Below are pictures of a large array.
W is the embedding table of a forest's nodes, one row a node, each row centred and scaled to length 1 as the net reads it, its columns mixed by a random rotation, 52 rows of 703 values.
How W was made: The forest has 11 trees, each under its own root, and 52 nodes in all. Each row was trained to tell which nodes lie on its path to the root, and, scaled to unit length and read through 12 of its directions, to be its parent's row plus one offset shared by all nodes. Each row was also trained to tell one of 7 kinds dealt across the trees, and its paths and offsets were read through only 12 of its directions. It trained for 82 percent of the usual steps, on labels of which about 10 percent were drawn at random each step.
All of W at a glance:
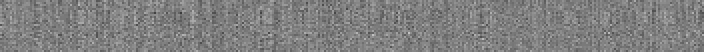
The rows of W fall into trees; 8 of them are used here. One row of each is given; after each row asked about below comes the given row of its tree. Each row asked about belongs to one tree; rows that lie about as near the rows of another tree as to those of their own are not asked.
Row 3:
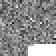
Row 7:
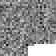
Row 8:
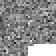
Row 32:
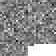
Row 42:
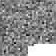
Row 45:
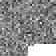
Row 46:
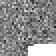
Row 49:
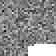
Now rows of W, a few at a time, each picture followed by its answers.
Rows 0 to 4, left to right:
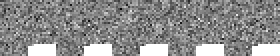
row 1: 42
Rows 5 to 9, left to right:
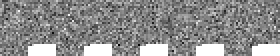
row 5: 8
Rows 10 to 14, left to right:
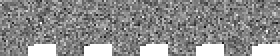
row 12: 46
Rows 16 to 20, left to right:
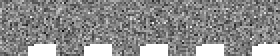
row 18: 46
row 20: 46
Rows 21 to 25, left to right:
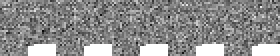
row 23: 46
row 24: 49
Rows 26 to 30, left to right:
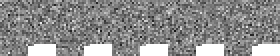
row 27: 8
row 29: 46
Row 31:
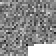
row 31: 7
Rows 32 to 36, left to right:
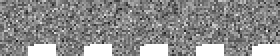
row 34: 8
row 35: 45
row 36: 8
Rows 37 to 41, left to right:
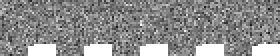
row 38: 3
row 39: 49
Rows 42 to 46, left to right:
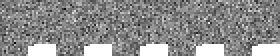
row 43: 42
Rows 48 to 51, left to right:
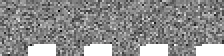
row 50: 45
